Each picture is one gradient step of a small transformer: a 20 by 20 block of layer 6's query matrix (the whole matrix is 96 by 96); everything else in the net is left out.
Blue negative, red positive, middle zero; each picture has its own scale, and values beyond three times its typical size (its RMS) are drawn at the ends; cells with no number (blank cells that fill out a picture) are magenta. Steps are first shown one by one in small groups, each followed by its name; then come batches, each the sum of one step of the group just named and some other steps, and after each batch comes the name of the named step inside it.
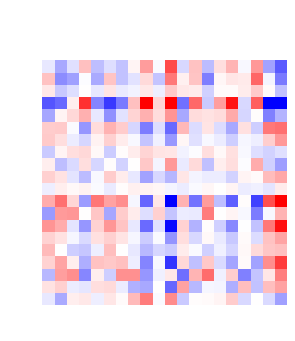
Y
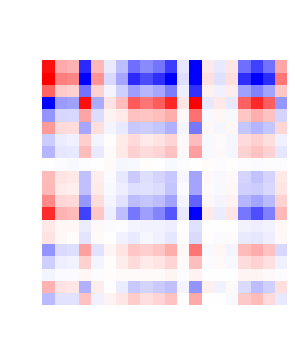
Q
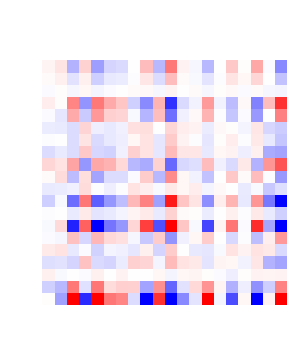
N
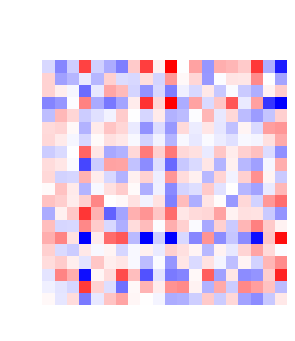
Y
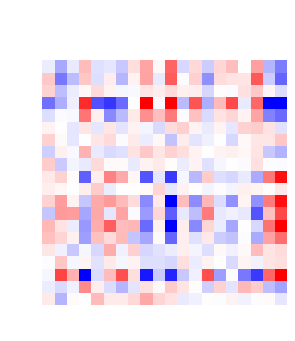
Y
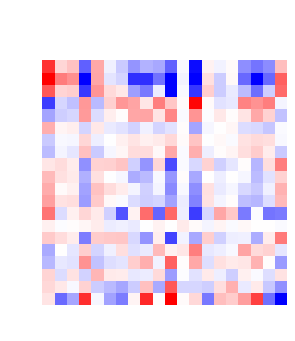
Q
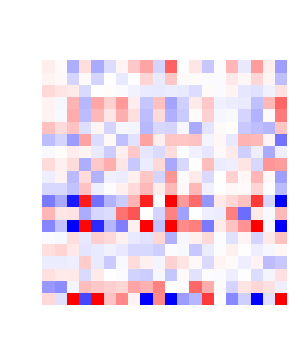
N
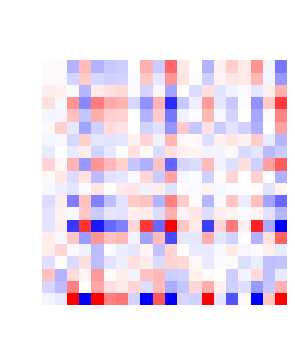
N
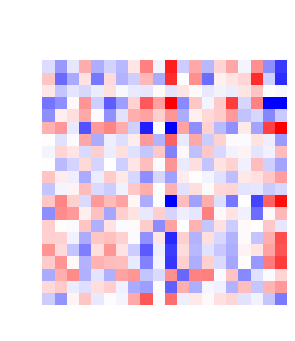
Y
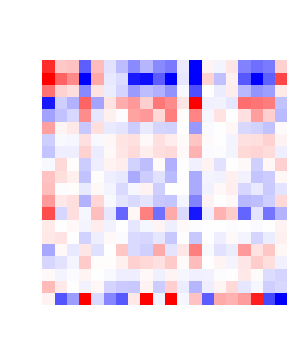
Q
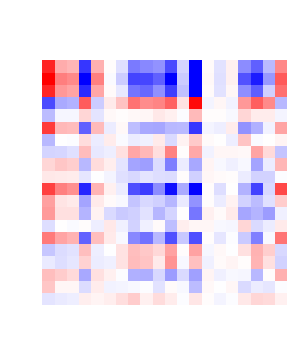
Q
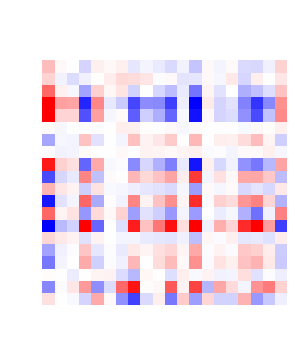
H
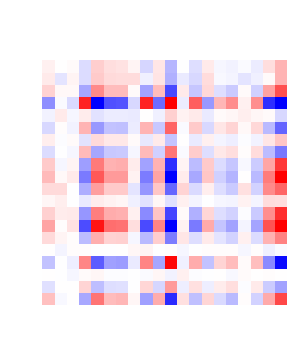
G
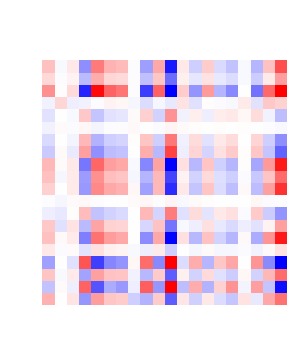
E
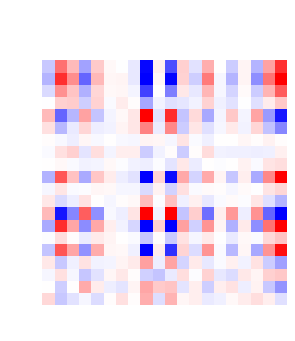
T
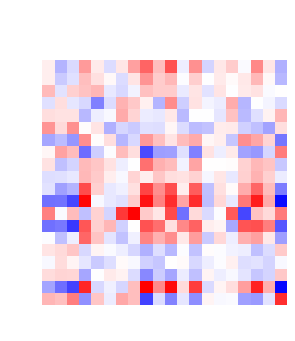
G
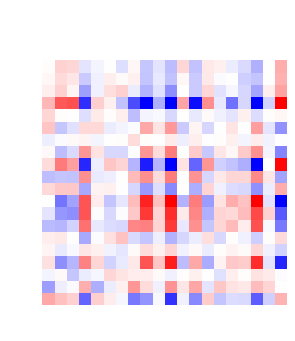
H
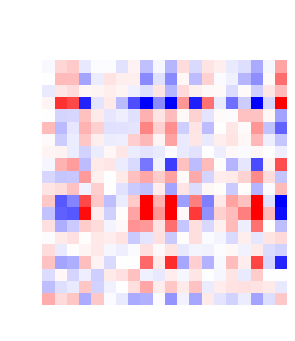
G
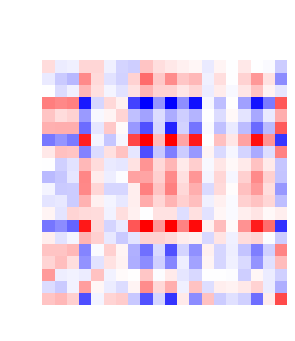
G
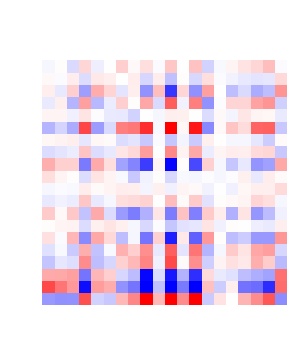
E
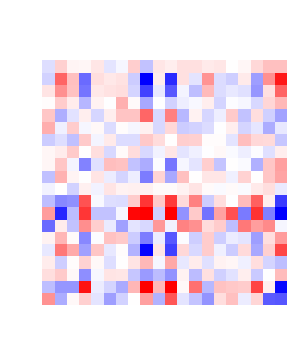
T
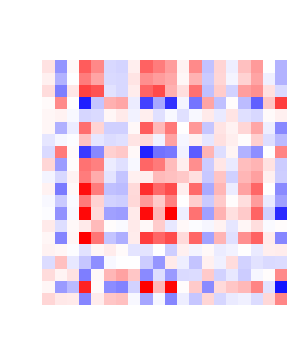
E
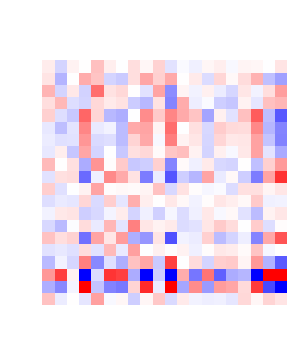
E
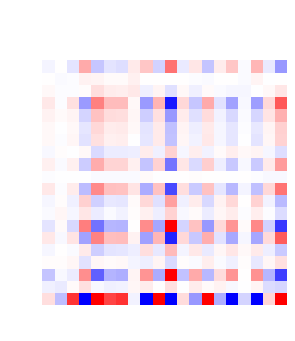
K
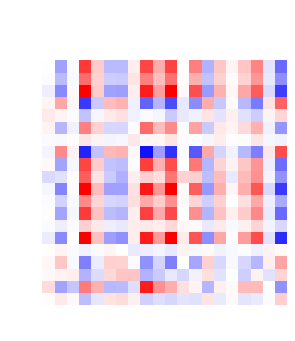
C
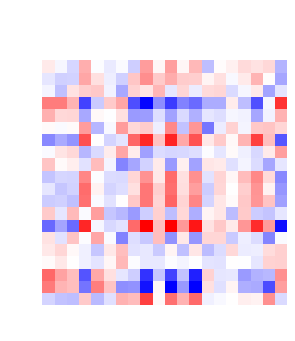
C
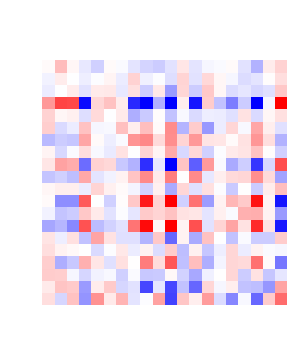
K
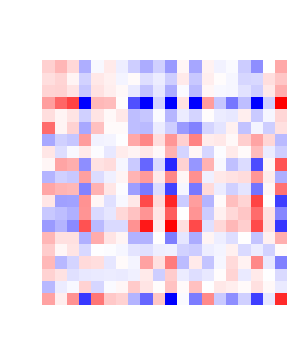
K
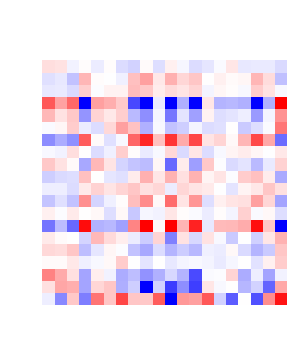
K
